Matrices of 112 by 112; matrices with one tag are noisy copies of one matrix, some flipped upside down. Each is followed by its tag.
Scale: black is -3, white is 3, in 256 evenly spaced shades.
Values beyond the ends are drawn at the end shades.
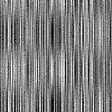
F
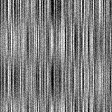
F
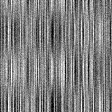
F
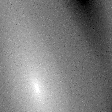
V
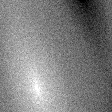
V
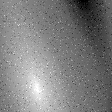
V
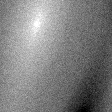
V
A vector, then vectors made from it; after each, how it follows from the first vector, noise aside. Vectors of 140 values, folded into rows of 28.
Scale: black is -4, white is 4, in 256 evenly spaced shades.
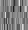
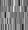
negated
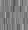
shrunk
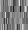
copied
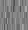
shrunk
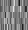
negated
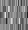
wrapped around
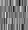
sign-scrambled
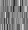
copied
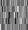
wrapped around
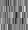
wrapped around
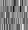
copied
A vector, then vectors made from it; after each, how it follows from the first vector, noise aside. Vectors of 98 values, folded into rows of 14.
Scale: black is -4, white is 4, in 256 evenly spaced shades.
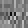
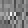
negated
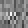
negated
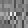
negated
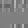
partly zeroed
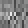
negated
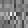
negated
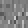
partly zeroed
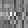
negated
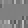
partly zeroed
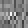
negated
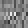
negated
